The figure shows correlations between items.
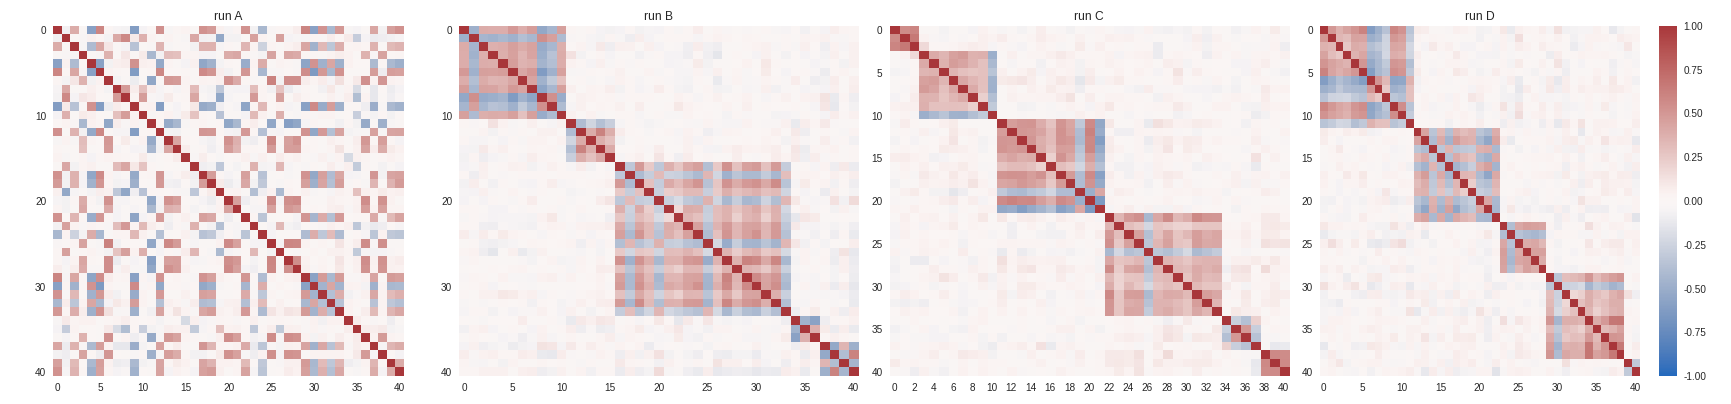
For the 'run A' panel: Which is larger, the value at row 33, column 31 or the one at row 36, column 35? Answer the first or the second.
the first
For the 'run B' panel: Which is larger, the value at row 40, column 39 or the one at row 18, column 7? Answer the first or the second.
the second
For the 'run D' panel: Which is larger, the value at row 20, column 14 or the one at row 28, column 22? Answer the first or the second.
the first
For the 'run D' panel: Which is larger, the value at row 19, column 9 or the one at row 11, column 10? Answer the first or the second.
the first
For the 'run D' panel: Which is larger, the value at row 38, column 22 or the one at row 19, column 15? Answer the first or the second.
the second
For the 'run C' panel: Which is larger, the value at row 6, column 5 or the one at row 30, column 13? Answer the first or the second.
the first
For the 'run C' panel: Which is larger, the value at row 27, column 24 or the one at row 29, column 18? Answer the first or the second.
the first
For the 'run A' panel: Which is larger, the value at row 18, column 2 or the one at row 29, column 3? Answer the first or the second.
the first
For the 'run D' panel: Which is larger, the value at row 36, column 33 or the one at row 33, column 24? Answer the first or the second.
the first
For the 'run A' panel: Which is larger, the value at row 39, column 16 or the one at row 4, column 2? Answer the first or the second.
the first
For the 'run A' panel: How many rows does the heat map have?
41
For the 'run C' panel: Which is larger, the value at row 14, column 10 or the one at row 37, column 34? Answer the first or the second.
the second
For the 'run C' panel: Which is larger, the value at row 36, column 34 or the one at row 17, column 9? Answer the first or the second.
the second
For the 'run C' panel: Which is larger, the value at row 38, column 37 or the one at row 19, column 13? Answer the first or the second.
the first
